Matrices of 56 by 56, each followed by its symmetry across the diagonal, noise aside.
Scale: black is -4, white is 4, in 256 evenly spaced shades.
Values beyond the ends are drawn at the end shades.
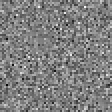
antisymmetric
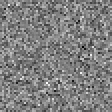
antisymmetric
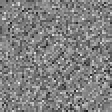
symmetric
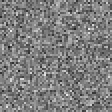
neither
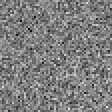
symmetric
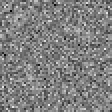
symmetric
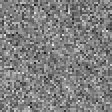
antisymmetric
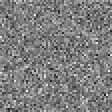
neither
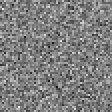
neither
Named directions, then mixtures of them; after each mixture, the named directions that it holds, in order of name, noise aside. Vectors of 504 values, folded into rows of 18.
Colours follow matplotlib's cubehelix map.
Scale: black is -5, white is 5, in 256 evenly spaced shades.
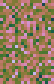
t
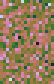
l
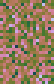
t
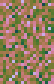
l, t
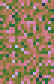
t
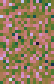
l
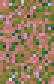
l, t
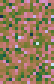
l, t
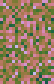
t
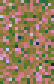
l, t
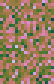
t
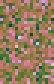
l, t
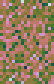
l, t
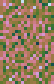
l, t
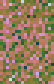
l, t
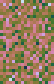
l, t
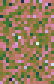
l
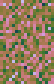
l, t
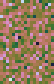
l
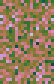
l, t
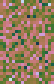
l, t
